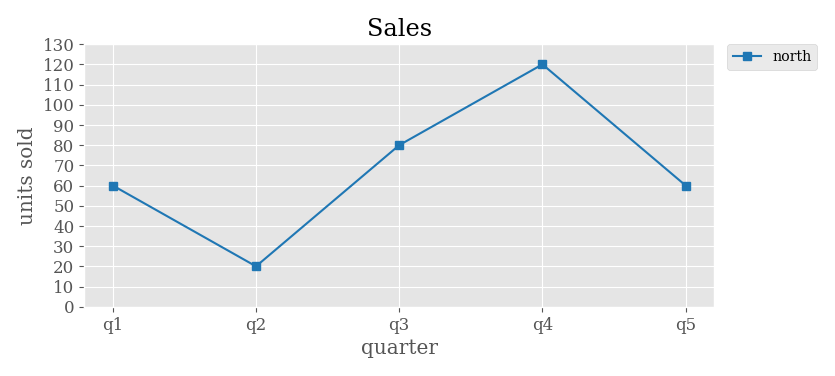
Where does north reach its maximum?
q4
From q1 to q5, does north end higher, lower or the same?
the same
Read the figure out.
Title: Sales
x-axis: quarter, ticks q1 q2 q3 q4 q5
y-axis: units sold, ticks 0 10 20 30 40 50 60 70 80 90 100 110 120 130
Legend: north
Values:
north: 60 20 80 120 60
